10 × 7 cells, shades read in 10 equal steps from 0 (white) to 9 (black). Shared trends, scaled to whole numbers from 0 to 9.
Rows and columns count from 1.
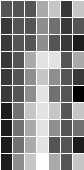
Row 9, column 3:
3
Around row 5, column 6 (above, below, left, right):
6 6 4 7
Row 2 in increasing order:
4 5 6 6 6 7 7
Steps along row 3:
down same down up up up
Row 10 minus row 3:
1 -2 -4 -4 -3 -1 -6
